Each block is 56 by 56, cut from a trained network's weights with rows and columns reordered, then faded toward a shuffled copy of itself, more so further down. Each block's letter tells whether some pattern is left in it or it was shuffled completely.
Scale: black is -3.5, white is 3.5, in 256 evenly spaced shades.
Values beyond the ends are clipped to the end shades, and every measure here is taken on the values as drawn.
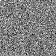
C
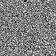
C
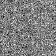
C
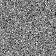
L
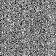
C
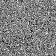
L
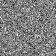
L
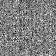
C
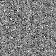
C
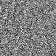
L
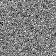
L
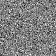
L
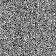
C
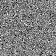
L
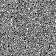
L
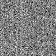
C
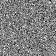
L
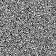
L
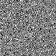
C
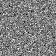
L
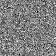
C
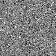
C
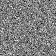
L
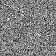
C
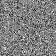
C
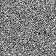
L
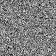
L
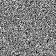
L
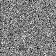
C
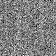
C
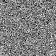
L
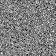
L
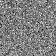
L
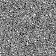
L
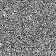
L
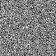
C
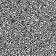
L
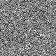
L
